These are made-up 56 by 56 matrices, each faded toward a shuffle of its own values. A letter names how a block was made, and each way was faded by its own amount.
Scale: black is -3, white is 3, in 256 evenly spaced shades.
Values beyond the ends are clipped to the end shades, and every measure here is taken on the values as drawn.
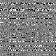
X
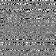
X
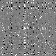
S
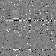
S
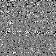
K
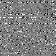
K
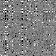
S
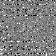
K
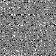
K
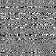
X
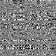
X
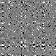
S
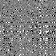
S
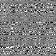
X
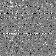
K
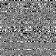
X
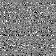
K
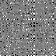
S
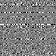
X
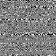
X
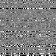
X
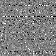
K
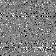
K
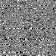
K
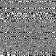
X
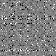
S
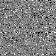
K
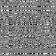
X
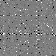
S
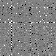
S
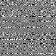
X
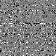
K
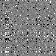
S
